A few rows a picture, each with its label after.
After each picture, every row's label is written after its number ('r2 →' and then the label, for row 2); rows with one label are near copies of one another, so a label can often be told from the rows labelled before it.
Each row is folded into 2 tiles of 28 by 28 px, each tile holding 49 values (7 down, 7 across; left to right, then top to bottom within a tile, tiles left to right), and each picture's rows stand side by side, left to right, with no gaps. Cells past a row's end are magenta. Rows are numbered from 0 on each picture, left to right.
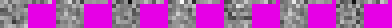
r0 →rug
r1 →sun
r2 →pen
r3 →sun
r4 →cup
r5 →sun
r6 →pen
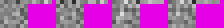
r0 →pen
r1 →pen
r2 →sun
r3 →sun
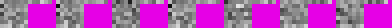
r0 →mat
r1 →mat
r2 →pen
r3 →mat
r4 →cup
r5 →rug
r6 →rug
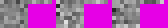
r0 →pen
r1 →mat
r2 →rug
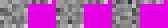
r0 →rug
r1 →rug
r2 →pen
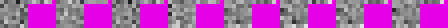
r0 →pen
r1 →sun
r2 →pen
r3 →mat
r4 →rug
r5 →rug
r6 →rug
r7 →rug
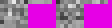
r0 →sun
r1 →cup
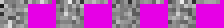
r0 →mat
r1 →sun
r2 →pen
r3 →sun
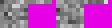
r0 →cup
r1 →rug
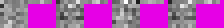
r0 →mat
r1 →cup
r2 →sun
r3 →cup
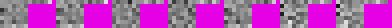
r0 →rug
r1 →rug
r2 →pen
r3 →pen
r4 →rug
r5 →mat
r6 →mat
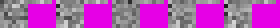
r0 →cup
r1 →mat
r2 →pen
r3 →mat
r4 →mat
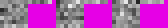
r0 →rug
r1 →cup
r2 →sun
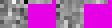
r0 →sun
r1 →mat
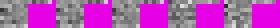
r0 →rug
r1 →rug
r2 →rug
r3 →cup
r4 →mat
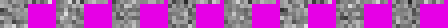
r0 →rug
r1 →sun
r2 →cup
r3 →pen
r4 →sun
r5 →rug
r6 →cup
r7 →pen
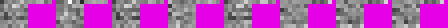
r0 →cup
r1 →sun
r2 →cup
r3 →mat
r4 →cup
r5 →rug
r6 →rug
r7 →rug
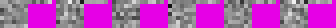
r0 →rug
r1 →sun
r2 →cup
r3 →mat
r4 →pen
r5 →sun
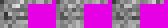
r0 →cup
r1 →cup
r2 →cup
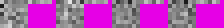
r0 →mat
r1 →sun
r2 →pen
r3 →pen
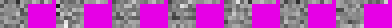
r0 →pen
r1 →mat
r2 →cup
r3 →cup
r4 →sun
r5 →pen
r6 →rug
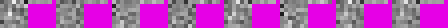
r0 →sun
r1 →pen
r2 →mat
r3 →pen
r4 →sun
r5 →mat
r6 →sun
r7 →sun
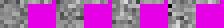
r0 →pen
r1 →cup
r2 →sun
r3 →mat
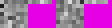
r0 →mat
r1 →sun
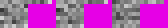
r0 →rug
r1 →rug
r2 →cup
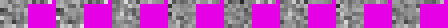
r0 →rug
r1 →rug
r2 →sun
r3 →mat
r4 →pen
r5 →sun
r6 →mat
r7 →rug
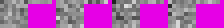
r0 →sun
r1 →rug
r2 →cup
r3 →mat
